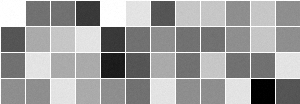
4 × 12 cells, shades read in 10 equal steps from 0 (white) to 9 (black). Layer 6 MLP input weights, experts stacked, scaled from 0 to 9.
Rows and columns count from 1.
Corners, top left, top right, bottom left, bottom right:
0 4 4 6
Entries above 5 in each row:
2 2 2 2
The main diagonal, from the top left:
0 3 3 3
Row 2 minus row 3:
1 2 -1 -2 -1 -1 1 0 3 -1 -3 3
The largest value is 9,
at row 4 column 11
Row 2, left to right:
6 3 2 1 7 5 4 5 5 4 2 4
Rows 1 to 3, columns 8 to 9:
2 2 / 5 5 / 5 2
